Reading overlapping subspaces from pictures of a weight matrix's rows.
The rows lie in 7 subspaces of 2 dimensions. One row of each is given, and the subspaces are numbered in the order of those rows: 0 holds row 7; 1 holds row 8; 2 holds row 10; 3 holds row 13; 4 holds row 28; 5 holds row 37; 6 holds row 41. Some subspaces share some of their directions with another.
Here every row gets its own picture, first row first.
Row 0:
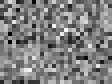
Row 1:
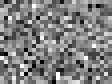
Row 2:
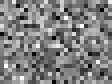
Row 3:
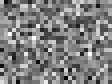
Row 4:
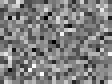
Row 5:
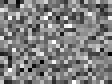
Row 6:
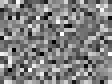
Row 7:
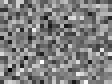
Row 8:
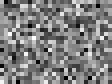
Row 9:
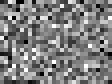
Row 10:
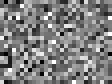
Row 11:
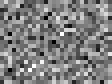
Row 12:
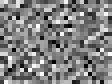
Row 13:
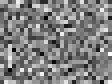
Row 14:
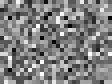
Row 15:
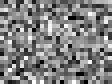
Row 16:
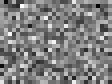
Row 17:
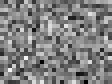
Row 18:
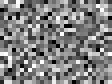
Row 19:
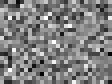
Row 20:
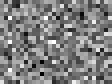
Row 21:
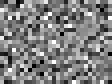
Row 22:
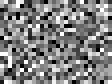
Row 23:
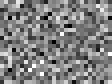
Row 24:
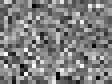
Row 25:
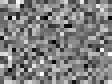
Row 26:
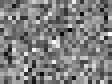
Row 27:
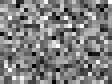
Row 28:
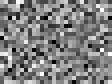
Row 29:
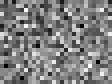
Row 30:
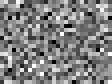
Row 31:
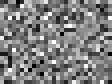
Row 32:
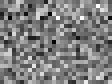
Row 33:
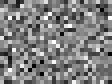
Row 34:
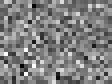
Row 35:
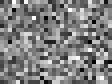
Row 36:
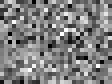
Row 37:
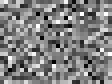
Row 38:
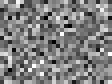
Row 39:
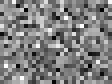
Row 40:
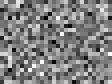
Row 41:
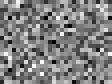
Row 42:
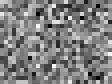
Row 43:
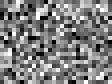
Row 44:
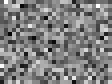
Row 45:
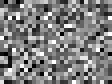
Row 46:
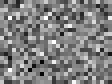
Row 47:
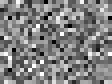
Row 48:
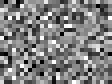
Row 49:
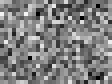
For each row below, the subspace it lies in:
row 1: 3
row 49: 5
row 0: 4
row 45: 2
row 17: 0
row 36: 4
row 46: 6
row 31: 6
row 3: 1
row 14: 1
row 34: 3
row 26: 0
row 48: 3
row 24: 3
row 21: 6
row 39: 2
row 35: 6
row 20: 6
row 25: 4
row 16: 1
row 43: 5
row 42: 5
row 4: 0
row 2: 2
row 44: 1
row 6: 6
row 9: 4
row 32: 5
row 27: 2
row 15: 0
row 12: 5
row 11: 4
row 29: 2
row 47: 1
